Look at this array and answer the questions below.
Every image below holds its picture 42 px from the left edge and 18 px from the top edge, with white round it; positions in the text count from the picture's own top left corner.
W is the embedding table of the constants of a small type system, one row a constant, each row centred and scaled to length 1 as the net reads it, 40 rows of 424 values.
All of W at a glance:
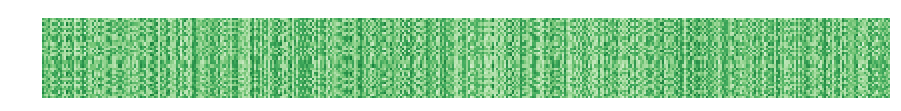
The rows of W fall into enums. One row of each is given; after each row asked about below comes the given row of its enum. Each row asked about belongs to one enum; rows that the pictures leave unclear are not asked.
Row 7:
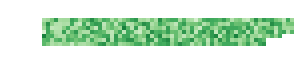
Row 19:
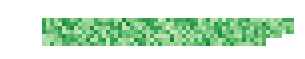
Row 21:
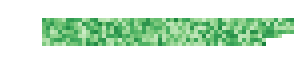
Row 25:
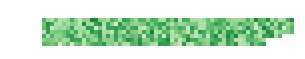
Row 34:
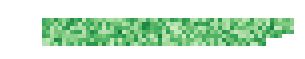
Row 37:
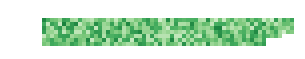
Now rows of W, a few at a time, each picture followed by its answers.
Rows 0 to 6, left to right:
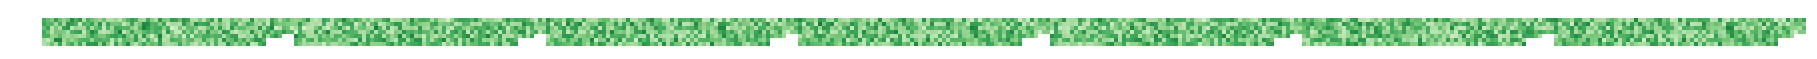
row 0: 34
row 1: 7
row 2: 37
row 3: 37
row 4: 7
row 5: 21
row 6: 37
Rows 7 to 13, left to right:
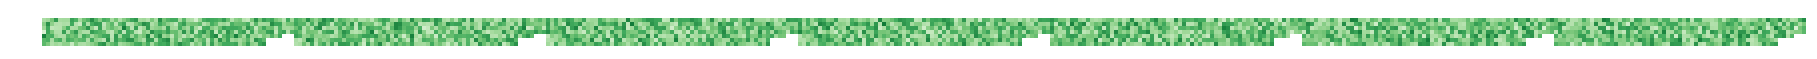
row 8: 34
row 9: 19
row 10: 19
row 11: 37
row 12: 25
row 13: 25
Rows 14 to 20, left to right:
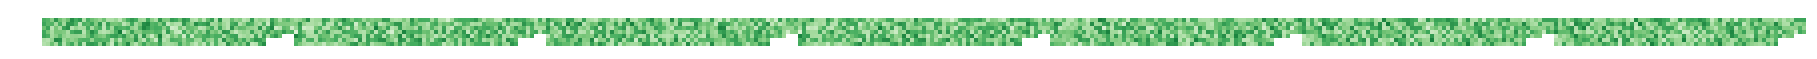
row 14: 34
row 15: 7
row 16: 37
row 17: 7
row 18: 25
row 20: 19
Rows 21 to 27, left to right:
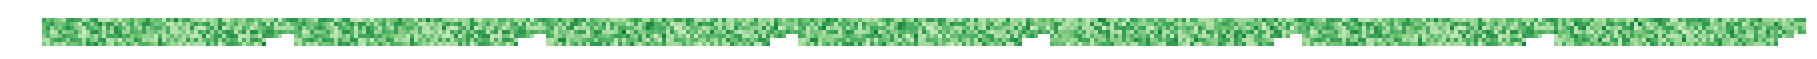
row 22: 21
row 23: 34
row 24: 34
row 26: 21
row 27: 19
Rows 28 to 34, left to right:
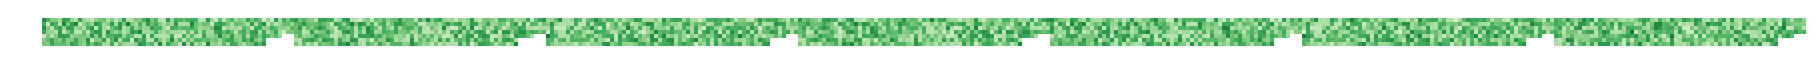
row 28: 37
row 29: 21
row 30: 7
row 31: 21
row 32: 37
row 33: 7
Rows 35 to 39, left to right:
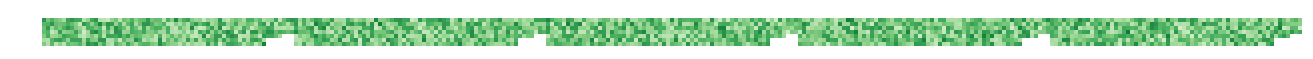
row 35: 21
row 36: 19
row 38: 25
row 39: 34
